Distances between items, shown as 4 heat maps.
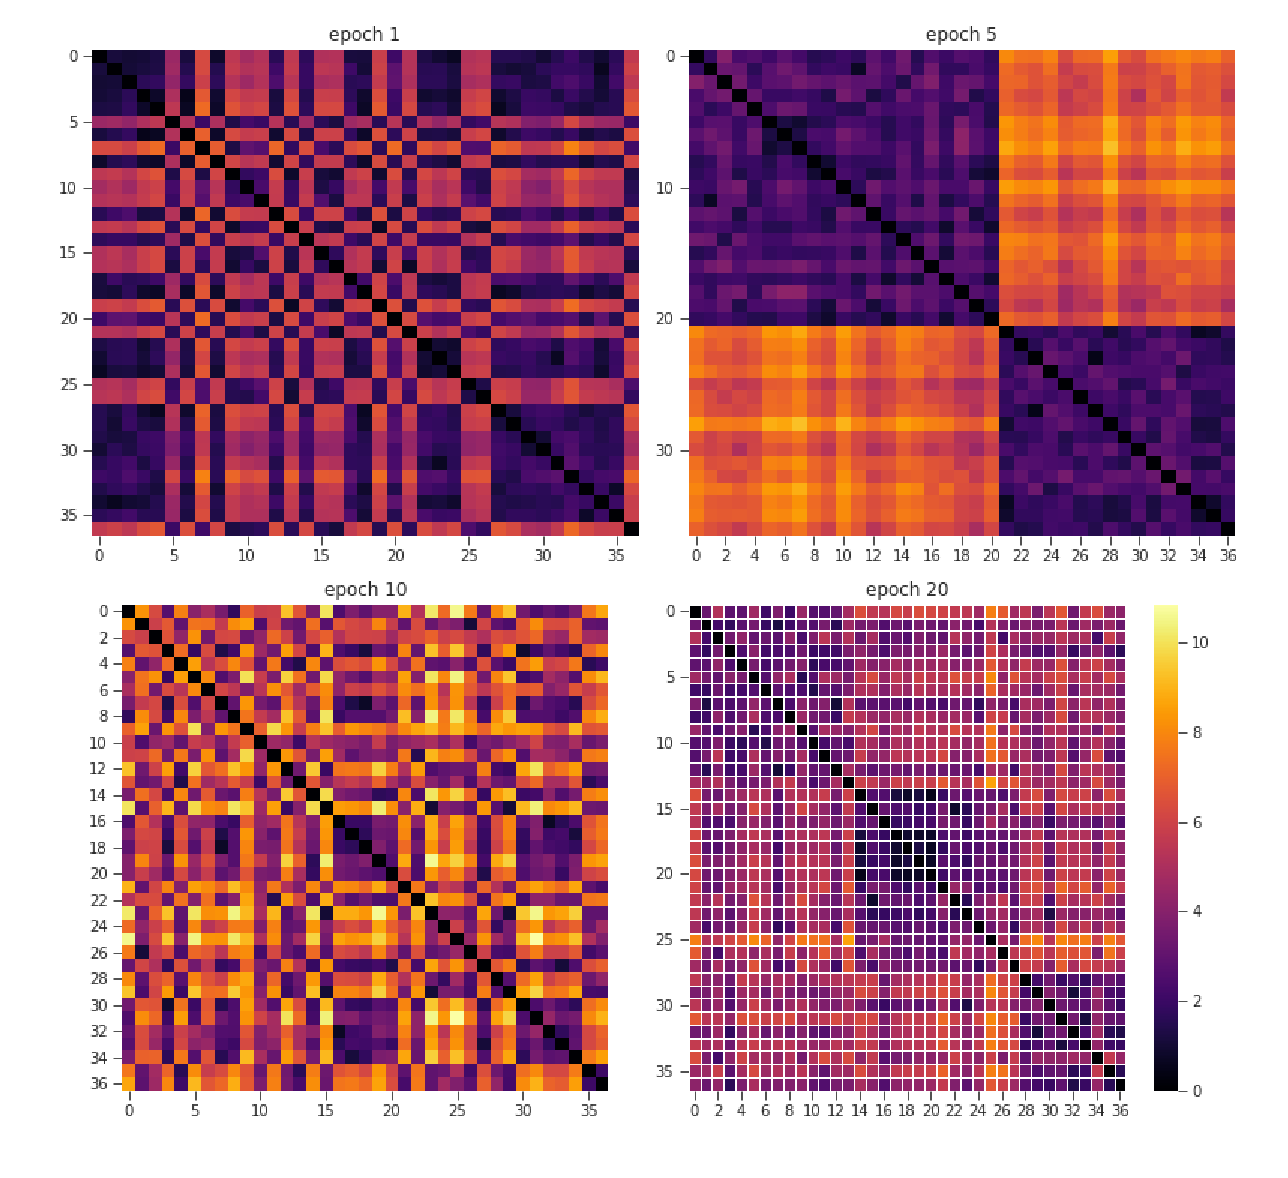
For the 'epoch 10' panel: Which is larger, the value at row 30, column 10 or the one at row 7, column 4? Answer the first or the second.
the second
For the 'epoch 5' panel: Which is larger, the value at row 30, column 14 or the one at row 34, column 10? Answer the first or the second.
the second
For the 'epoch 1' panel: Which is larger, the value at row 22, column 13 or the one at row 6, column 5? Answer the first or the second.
the first
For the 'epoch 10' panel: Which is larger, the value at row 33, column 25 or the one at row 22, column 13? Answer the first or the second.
the first
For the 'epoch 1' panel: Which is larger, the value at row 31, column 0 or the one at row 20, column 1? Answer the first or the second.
the second
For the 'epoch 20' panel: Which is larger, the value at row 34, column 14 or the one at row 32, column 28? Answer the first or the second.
the first
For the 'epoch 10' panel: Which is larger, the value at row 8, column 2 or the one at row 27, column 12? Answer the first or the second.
the second
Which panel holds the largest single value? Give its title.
epoch 10
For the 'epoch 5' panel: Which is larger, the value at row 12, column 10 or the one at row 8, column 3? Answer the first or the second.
the first
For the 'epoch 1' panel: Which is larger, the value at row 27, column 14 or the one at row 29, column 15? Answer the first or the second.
the second
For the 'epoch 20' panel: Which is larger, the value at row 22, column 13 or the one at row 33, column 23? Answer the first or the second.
the first
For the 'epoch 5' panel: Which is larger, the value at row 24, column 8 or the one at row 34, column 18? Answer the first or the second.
the first
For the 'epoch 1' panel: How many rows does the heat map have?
37
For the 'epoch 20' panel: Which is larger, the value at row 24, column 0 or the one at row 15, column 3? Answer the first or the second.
the first
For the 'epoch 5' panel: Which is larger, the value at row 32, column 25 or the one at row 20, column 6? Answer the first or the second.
the first
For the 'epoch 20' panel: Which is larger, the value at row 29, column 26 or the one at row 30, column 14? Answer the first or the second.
the first
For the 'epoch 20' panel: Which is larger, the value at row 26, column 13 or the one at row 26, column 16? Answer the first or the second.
the first
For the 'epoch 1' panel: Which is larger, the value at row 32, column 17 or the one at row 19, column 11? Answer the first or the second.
the first
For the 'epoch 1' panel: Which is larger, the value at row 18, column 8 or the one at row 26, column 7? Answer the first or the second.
the second
